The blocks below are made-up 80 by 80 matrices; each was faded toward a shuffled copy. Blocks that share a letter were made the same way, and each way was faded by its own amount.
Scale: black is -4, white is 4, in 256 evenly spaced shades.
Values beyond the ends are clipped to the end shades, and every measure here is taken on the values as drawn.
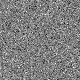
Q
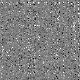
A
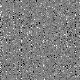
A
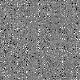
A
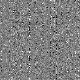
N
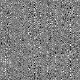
N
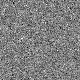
Q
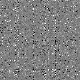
A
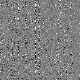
A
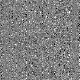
N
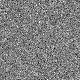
Q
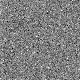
Q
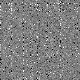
A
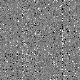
A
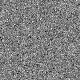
Q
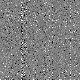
A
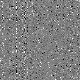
A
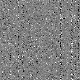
A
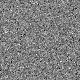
Q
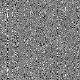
N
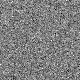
Q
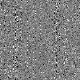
N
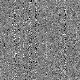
N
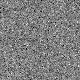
Q
